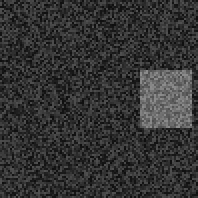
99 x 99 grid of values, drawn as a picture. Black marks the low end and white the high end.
In the middle right lies a patch that is higher than the rest. No regular stripes run through it. The ninth with the highest average is the middle right. On average the colour sits 20% of the way up the scale.
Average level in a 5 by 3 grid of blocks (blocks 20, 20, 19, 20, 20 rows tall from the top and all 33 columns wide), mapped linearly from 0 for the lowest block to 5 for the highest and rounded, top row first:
000 | 001 | 005 | 001 | 000
